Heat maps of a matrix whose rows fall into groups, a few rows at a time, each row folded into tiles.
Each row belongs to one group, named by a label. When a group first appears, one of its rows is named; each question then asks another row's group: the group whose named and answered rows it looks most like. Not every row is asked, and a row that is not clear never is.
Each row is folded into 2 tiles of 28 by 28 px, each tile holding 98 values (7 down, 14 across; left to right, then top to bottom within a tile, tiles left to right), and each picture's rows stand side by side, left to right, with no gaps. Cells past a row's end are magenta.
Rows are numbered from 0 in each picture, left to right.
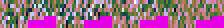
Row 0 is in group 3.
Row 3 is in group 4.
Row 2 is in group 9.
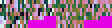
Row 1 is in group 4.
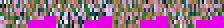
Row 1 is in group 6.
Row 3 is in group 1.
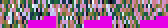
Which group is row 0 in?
6
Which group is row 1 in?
1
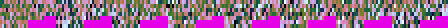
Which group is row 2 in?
6
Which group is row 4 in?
4
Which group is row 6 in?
9
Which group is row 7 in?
6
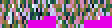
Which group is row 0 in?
6
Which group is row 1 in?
3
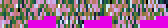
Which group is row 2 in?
1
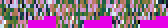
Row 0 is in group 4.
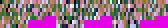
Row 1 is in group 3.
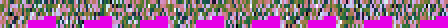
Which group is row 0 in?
3
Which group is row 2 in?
4
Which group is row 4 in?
6
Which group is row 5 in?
3
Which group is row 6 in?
4
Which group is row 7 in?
4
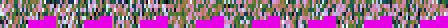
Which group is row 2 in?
1
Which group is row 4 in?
4
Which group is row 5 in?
9
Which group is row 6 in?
1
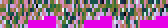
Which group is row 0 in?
3
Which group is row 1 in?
3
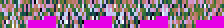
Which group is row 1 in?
6
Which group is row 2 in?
6
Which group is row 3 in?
9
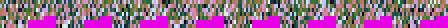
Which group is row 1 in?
9
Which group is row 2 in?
6
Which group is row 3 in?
9
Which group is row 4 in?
1
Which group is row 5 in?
6
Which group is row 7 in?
9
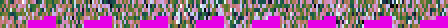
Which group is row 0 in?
9
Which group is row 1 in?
1
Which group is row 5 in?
4
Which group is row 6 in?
1
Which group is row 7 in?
4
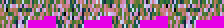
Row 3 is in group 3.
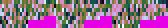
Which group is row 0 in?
6
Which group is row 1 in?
3
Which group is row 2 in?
1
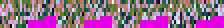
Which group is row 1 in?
3
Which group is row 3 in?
6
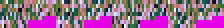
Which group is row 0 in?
9
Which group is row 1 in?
9
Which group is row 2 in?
1
